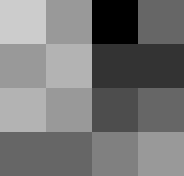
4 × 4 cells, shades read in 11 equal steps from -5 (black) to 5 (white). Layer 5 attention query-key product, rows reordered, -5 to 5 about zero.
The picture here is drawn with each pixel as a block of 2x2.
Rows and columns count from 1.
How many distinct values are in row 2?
3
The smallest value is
-5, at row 1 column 3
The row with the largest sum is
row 3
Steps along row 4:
same up up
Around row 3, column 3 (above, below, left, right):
-3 0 1 -1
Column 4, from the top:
-1 -3 -1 1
